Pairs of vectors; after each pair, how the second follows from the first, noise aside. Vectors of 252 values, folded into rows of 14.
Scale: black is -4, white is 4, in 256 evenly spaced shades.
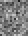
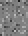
partly zeroed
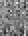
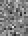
shuffled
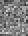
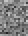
negated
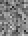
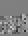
partly zeroed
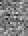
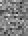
negated
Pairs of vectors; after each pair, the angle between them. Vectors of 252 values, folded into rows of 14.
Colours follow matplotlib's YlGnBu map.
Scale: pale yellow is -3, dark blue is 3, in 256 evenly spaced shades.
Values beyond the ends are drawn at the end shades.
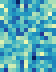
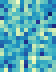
nearly opposite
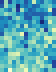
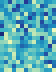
partly aligned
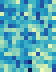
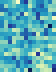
nearly parallel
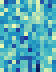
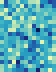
partly aligned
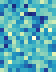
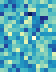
nearly parallel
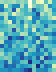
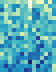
nearly parallel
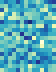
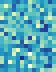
partly aligned
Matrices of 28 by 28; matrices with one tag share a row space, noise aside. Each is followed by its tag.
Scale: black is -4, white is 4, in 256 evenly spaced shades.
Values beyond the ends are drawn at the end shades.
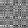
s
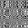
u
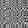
u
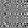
u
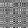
s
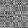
s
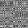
s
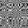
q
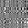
u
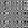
u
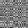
s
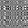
u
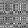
s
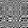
q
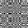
q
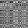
s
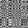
q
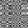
q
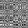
s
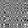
u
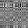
s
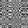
q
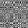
s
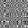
u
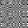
q
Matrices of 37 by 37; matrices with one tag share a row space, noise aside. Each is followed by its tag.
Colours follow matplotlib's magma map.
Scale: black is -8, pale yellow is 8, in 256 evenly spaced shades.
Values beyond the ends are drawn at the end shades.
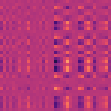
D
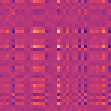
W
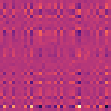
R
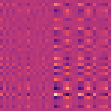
D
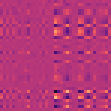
D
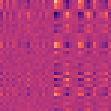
D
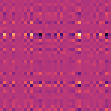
R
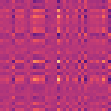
W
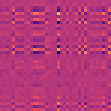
W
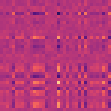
W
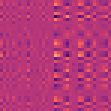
D
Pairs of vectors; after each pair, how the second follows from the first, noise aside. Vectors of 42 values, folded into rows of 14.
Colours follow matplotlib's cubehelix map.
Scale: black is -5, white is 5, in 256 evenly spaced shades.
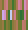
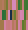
negated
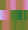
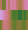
copied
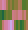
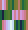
scaled up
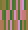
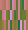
negated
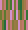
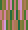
negated
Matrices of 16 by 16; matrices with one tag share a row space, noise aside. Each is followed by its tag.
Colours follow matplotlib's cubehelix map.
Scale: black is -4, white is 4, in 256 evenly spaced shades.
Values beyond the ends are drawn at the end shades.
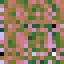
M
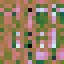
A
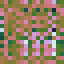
M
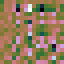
A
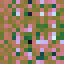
A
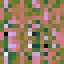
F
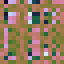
F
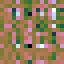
A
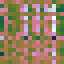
M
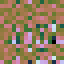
A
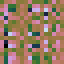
F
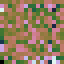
M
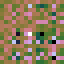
A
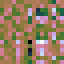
A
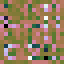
F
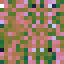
M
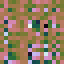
F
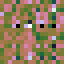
A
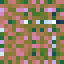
M
